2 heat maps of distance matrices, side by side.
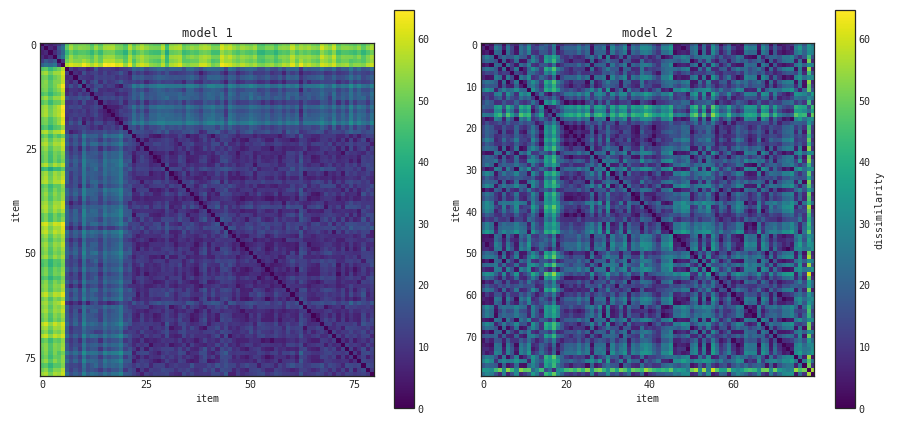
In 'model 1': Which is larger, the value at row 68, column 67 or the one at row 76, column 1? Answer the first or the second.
the second
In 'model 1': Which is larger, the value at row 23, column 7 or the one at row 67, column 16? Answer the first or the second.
the second
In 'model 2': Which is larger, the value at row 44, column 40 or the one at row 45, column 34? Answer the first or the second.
the first
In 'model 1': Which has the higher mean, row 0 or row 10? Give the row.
0
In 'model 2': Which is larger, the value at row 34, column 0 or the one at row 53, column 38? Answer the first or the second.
the second
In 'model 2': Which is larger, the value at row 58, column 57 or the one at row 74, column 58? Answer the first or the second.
the second
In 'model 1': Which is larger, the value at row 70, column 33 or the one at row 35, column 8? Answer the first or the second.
the second
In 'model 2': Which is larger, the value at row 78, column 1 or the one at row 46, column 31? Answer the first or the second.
the first
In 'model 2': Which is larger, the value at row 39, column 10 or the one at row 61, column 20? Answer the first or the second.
the second
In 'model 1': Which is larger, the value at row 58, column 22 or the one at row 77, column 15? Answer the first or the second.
the second
